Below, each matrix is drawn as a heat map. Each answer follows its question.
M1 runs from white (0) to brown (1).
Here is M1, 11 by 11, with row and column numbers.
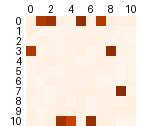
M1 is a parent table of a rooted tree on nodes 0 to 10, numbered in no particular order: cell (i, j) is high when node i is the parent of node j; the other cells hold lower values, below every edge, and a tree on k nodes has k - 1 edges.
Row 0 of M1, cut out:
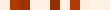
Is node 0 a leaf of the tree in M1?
no
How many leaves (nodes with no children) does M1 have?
7
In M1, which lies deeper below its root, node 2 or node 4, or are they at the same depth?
node 2
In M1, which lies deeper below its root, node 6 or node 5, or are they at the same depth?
node 5
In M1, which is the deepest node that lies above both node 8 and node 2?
3
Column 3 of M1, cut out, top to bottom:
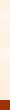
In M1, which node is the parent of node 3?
10
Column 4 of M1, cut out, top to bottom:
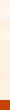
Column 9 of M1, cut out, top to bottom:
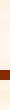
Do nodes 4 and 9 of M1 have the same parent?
no
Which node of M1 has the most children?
0
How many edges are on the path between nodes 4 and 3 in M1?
2
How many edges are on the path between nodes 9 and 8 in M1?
4
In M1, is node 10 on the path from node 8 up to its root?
yes
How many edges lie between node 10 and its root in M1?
0
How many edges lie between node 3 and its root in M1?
1
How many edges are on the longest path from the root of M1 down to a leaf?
4
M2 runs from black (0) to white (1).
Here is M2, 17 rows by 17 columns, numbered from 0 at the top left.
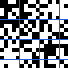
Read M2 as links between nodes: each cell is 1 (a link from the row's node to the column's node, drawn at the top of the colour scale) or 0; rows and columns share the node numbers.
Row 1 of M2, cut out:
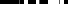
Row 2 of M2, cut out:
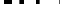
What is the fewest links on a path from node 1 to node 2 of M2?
2
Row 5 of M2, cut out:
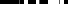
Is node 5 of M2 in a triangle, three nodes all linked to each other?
yes
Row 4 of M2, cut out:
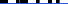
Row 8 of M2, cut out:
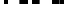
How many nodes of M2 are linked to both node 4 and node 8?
6
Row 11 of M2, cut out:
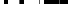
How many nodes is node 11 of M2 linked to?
9
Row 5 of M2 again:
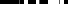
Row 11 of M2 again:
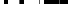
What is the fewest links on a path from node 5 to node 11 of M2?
2
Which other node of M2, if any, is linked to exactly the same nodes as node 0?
node 4
